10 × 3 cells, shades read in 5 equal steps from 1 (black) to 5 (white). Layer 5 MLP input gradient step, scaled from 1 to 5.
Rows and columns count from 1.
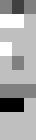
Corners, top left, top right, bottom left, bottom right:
3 3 4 4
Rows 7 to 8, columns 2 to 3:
3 3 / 1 4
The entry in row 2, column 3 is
4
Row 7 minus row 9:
-1 -1 -1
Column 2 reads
2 5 4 4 3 4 3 1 4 4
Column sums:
37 34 38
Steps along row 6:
same same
